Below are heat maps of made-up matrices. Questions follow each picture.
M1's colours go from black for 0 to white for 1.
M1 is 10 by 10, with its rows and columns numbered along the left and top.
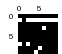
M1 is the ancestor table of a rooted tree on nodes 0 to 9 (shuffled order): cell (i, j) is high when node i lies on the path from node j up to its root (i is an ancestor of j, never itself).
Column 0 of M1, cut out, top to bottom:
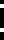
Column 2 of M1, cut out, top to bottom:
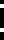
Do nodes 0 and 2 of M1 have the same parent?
yes
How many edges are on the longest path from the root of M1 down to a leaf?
2
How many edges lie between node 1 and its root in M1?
0
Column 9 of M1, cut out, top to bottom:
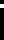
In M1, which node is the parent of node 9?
1
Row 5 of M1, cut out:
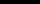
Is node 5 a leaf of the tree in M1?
yes
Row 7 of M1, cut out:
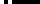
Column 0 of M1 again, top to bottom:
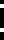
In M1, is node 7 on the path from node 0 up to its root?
yes
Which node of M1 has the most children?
1
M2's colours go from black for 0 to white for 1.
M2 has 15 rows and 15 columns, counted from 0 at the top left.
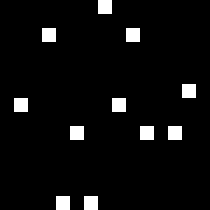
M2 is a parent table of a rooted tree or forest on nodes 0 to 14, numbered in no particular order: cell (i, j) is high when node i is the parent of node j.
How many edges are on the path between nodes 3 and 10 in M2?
3
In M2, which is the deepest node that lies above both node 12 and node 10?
9
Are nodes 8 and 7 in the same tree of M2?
yes
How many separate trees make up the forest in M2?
4
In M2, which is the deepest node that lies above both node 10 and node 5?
9
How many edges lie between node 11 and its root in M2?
0
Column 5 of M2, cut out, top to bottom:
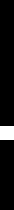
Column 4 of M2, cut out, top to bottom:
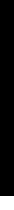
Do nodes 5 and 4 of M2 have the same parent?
no
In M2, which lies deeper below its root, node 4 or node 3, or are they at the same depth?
the same depth
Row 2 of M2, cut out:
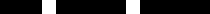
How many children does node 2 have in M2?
2
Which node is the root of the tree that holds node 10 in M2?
2
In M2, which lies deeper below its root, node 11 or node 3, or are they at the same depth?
node 3
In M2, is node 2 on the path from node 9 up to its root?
yes
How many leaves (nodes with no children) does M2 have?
9
